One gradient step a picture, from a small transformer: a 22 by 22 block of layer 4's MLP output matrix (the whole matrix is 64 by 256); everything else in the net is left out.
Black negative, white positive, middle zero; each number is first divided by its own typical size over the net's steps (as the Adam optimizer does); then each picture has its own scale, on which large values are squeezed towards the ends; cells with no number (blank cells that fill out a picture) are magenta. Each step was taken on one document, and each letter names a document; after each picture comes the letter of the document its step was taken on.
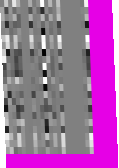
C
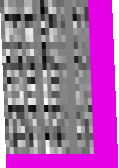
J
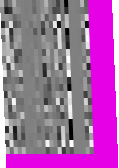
C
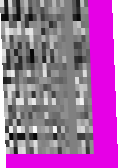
J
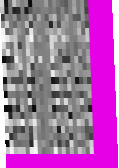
J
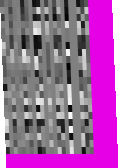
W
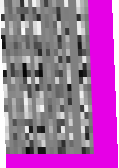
W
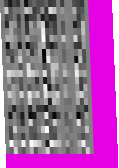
J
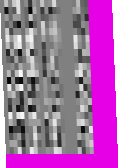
J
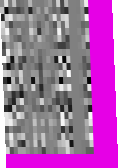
C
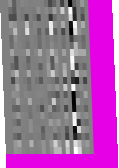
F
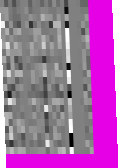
C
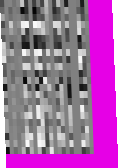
W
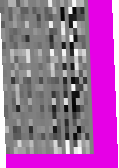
F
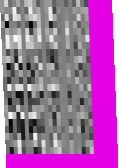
J
